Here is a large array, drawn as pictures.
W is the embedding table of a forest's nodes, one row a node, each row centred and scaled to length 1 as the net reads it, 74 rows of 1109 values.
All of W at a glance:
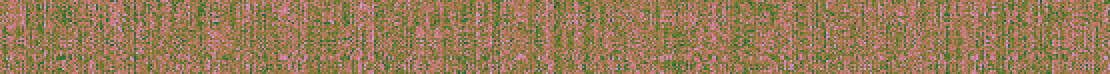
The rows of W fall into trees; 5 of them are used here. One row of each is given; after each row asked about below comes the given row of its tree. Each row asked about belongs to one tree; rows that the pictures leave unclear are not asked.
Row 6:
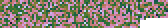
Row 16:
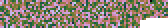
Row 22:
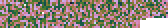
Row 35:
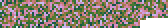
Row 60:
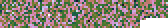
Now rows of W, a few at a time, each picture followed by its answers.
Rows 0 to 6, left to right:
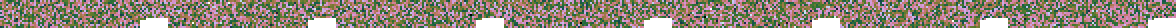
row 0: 35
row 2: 16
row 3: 22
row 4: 22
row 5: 60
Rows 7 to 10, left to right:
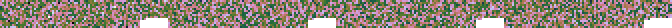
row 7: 16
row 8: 60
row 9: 22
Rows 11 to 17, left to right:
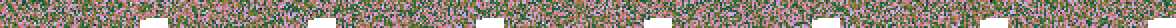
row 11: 22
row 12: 16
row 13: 6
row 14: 6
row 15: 6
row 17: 22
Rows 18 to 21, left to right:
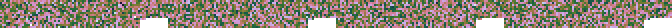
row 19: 6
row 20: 6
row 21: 6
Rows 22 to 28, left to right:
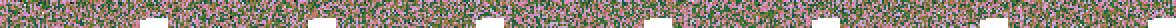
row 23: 22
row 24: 16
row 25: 22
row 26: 35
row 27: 6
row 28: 35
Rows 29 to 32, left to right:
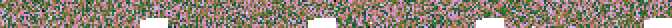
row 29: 22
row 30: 35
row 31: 16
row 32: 60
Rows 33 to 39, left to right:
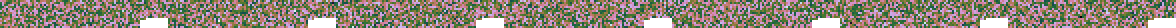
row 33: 35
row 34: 6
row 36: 35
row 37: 16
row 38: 6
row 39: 22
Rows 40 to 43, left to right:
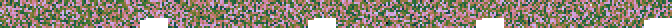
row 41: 35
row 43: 60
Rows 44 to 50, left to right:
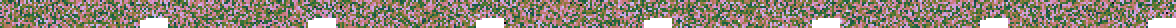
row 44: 35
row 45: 35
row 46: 35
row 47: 16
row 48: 6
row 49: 60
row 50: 35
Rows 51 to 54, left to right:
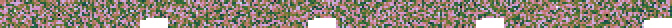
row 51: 22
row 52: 35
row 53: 16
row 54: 16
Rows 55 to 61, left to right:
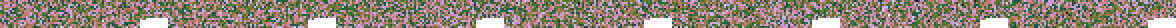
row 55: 6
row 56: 6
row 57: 6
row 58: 6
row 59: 6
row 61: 35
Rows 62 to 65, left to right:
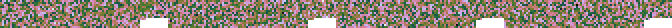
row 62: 22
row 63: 35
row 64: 60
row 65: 60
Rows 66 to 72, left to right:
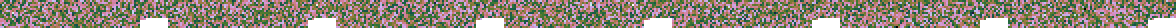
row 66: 60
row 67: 35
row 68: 60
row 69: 60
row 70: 35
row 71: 6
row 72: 6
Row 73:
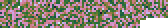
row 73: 35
